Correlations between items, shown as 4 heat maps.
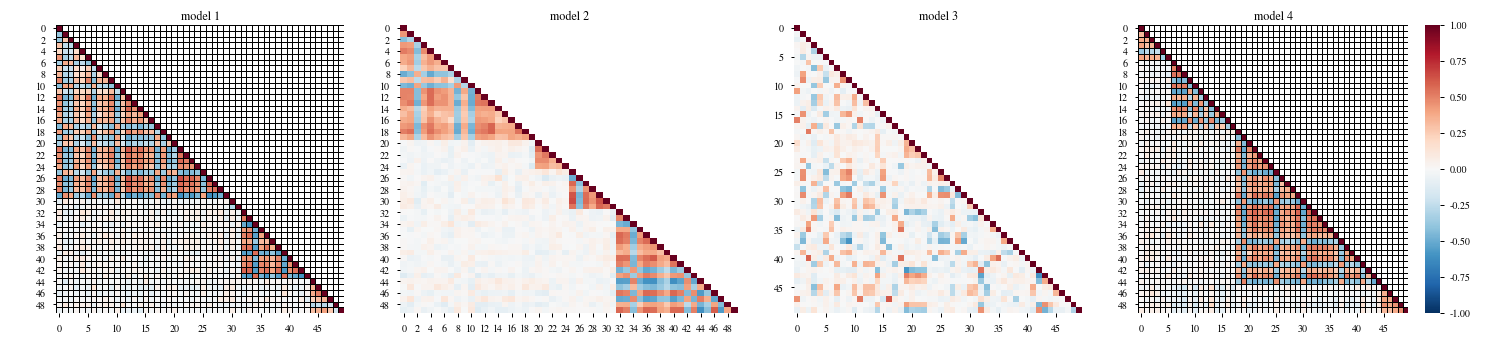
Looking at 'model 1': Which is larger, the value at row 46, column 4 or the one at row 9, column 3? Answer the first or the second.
the second
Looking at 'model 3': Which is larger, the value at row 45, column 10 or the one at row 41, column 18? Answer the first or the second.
the first
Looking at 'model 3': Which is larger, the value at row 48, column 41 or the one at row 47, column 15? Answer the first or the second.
the first
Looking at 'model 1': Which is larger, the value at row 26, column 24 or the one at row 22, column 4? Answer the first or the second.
the first
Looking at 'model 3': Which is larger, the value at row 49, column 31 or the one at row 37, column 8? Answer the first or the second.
the first
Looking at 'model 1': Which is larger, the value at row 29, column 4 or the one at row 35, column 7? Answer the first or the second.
the second
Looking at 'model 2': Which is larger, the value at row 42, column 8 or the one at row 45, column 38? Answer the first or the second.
the first
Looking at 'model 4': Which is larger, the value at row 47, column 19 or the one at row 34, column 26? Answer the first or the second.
the second
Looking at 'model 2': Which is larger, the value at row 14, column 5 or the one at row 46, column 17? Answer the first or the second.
the first
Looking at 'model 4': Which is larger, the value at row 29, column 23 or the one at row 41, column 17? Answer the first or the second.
the first
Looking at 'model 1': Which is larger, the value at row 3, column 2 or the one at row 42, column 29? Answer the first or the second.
the second
